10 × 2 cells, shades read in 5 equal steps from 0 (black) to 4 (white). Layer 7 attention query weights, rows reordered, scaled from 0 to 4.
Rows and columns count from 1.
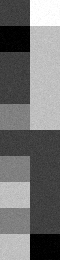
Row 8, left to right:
3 1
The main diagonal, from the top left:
1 3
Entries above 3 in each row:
1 0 0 0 0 0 0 0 0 0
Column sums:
16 20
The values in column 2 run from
0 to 4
